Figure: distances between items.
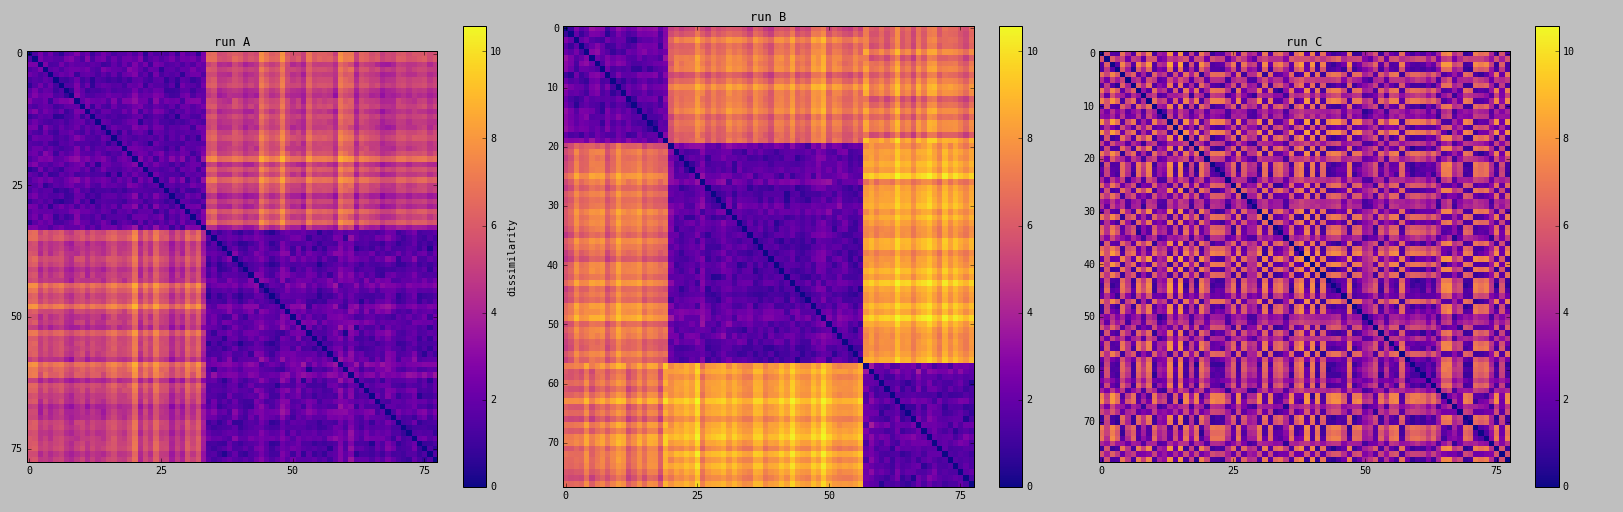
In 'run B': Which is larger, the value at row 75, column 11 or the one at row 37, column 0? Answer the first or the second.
the first
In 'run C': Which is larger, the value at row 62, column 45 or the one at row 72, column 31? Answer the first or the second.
the first
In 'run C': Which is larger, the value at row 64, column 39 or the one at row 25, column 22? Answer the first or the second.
the second
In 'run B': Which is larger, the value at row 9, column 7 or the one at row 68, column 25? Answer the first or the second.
the second
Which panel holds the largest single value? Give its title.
run B
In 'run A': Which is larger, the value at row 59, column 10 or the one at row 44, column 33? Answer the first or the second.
the first
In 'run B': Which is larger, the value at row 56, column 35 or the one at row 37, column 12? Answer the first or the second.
the second
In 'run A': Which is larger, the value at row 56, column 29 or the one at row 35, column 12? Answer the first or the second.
the second
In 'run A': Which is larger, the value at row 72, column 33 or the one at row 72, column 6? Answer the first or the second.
the second
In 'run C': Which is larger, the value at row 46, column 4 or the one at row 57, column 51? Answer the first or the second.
the first
